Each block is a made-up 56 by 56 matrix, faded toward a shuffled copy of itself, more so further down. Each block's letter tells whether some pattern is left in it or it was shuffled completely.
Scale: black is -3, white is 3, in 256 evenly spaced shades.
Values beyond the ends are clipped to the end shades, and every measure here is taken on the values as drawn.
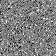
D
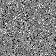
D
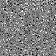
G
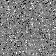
D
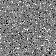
D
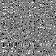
G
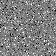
D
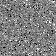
D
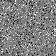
D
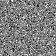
D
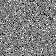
D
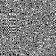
G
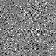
G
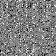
G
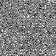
G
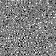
G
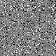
G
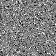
D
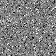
D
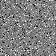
D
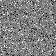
D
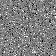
D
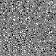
G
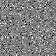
G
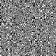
G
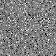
G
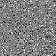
G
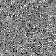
G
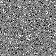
D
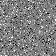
D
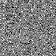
G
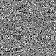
G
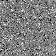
D
